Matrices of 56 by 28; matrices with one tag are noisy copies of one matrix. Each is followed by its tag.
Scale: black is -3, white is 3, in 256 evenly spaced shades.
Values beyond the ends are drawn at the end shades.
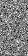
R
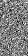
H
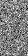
R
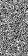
R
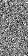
H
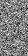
R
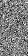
H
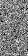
R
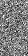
H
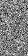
R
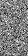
R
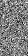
H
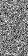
R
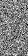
R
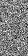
R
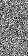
H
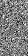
H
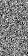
H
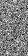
R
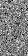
R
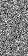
R
